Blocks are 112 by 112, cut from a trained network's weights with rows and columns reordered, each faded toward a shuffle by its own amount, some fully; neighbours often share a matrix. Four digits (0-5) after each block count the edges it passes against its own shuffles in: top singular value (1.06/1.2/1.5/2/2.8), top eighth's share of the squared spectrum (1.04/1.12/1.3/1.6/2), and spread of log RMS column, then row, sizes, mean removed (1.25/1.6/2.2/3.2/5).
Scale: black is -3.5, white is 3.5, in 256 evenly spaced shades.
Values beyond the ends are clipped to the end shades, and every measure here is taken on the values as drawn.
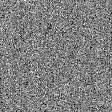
1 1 0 1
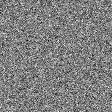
0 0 0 0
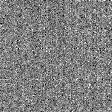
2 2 0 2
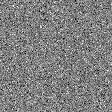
0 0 0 0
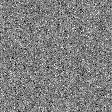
1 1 0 0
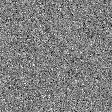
0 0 0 0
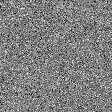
0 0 0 0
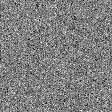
0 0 0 0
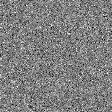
1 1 0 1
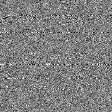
3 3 0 3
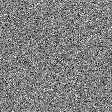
1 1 0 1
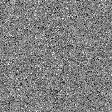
2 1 1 0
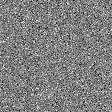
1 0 0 0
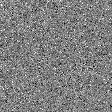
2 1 1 0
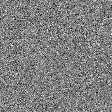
2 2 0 0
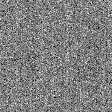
2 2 0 1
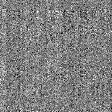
3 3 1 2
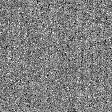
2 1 0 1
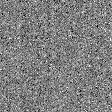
1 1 0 0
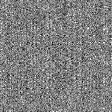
3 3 0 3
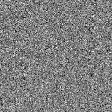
3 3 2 1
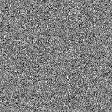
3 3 1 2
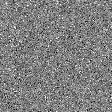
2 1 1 0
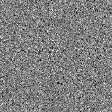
3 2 2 1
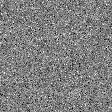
1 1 0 0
